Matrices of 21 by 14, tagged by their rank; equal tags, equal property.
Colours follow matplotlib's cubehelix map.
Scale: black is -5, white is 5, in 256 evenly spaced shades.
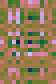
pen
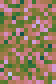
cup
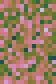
cup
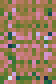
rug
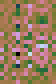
rug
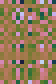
pen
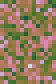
cup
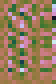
pen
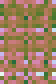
pen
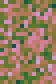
cup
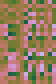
rug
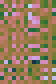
rug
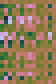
pen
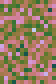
cup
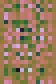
rug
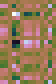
pen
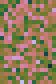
cup
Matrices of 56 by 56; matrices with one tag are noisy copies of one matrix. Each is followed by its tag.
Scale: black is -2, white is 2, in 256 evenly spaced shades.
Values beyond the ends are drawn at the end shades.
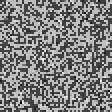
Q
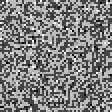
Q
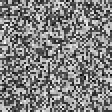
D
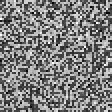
Q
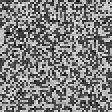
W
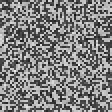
W
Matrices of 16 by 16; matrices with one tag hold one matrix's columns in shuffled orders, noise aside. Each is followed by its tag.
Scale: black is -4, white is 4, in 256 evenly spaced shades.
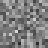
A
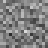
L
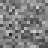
L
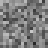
A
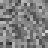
A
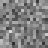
A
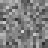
A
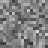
A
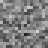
L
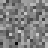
A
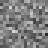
L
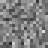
A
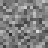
L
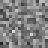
A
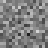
L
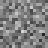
L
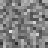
A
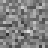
L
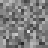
A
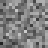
A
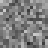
A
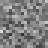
L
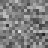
L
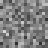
A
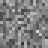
A
